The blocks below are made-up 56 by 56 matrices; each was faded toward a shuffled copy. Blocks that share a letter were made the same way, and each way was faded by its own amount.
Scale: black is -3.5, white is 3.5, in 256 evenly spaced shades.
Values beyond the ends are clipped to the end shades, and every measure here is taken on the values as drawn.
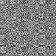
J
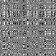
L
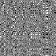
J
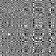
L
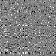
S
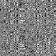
J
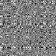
J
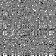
S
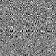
J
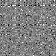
S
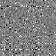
S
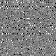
S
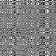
L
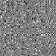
S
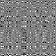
L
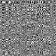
J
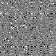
S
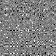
S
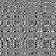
L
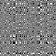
L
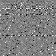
S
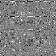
S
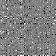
S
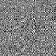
J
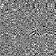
J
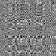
L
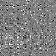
S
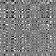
L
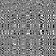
L
